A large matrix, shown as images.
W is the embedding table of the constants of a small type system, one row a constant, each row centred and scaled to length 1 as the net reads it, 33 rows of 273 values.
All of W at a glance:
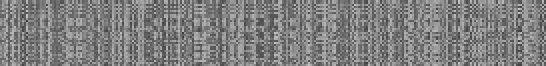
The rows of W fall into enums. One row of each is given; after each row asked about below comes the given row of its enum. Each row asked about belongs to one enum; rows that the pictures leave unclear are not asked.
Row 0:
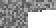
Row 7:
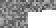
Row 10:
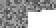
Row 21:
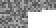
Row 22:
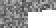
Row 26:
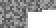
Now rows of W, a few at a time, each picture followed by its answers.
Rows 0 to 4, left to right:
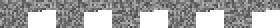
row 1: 0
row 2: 21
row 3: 0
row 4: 21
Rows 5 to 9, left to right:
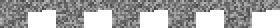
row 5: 7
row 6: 21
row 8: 7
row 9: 26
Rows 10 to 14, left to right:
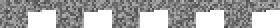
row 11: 26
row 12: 26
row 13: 7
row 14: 0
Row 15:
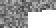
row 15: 22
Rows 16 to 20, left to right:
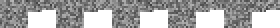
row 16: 10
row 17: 26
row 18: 10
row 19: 21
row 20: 7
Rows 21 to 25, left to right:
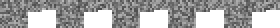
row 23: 26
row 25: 22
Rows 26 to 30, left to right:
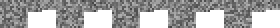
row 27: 10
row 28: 26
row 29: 7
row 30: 21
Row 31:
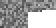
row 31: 0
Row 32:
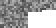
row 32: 22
